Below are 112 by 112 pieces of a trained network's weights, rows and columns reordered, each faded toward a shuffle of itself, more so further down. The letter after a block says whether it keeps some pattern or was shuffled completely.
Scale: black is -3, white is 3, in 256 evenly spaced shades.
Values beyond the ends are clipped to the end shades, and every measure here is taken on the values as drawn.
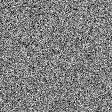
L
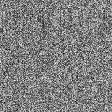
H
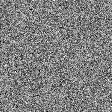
L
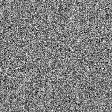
H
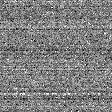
H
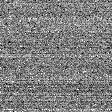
H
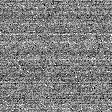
H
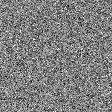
L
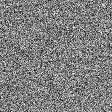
L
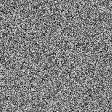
H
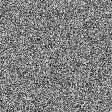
L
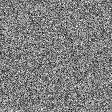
L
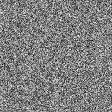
H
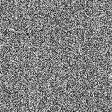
H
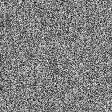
H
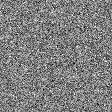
L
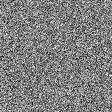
L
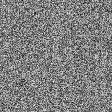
H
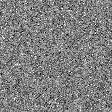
L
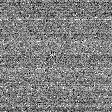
H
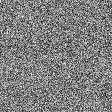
L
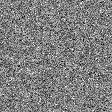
L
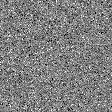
L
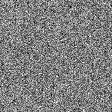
H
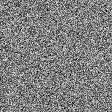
L
